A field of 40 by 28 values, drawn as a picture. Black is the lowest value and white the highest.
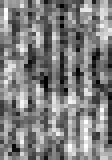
Streaks run downward. No overall slope runs across the table. Overall the values sit about 50% of the way up the scale. Stripes running up and down repeat 7 times from left to right.
